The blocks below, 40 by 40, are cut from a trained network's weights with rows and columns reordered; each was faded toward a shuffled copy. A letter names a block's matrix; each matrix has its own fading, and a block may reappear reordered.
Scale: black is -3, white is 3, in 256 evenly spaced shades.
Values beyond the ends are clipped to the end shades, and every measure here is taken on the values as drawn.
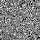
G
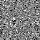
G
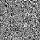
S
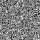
G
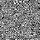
S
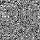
S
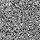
S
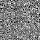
S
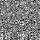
S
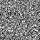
G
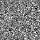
G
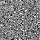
G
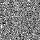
G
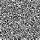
G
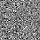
S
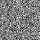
S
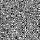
S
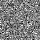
G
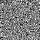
G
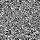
G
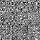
S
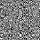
S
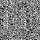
S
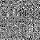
S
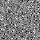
G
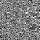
S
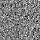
S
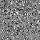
G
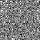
S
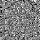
S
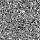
G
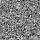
G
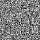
S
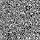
S
